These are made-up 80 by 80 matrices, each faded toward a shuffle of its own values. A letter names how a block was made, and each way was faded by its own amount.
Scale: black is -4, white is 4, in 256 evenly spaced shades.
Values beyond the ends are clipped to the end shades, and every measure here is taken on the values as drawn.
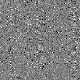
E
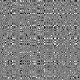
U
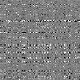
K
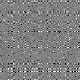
U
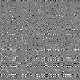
K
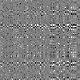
U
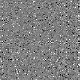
E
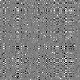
U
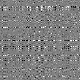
K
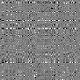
U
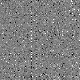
E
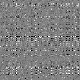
K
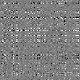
K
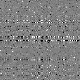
K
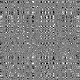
U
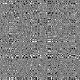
K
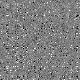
E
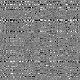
K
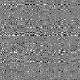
K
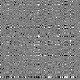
U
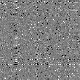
E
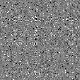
E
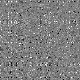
E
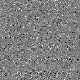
E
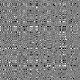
U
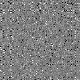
E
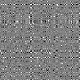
U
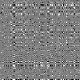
U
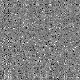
E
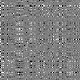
U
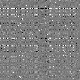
K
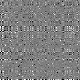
U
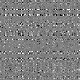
K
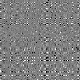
U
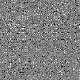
E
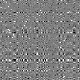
U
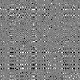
U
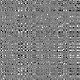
U
